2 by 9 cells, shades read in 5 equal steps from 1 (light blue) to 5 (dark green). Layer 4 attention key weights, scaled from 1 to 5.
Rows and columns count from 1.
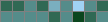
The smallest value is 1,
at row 1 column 7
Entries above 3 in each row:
4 3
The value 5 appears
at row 2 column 7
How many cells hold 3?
9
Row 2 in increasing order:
3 3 3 3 3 3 4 4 5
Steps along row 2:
same same same up down up down down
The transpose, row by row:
4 3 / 4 3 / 3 3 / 4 3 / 2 4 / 3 3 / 1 5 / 3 4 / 4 3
